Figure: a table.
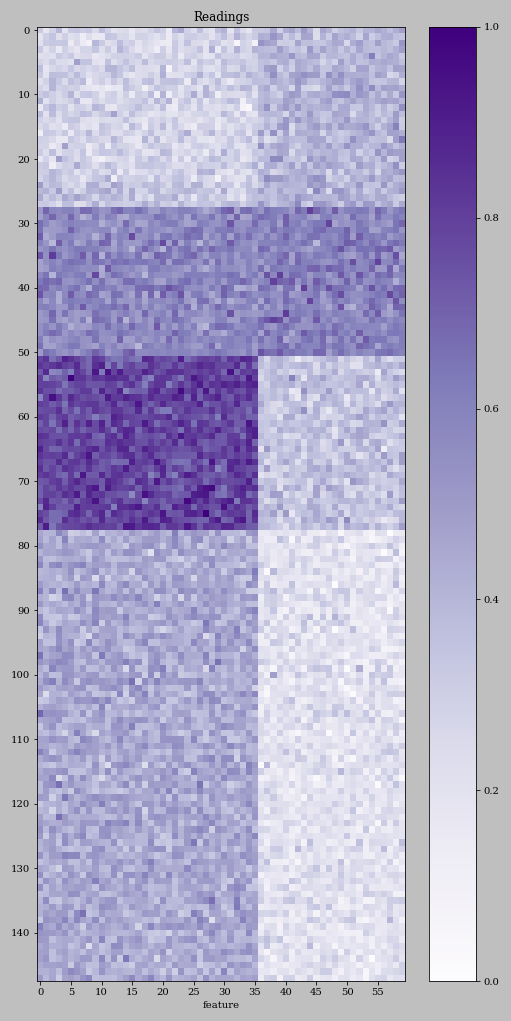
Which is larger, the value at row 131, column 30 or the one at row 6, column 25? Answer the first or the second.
the first
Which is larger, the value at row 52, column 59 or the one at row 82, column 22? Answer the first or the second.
the first
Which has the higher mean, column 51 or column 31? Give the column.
31
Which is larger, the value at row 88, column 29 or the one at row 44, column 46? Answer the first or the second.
the second
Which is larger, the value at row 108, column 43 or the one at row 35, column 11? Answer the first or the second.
the second
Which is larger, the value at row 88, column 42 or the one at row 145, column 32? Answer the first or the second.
the second
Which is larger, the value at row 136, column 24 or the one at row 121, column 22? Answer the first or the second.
the second
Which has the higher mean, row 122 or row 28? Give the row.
28
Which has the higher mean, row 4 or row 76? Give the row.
76
